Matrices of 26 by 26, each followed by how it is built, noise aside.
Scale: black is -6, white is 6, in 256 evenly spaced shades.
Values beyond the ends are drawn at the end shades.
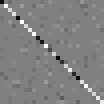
diagonal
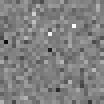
noise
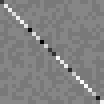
diagonal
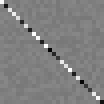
diagonal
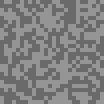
noise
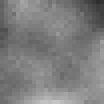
smooth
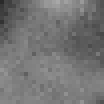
smooth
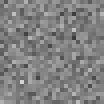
noise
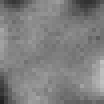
smooth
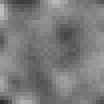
smooth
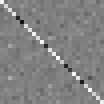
diagonal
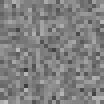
noise
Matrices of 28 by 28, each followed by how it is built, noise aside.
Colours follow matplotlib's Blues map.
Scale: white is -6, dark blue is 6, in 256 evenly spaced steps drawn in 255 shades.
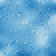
smooth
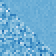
lower triangular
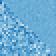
lower triangular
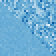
upper triangular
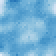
smooth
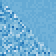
lower triangular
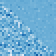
lower triangular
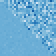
upper triangular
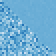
lower triangular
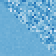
upper triangular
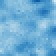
smooth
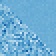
lower triangular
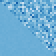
upper triangular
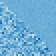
lower triangular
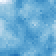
smooth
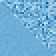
upper triangular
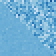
upper triangular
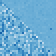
lower triangular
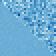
upper triangular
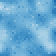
smooth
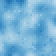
smooth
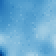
smooth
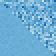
upper triangular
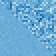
upper triangular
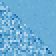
lower triangular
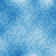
smooth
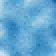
smooth
